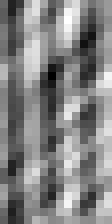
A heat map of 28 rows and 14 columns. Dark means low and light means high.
Upright stripes repeat 3 times across the table. The ninth with the lowest average is the centre. Overall the values sit about 50% of the way up the scale.
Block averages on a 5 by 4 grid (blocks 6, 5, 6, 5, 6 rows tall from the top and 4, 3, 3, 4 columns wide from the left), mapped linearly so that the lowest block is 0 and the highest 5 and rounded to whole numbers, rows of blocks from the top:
1350
2111
1032
1143
0142
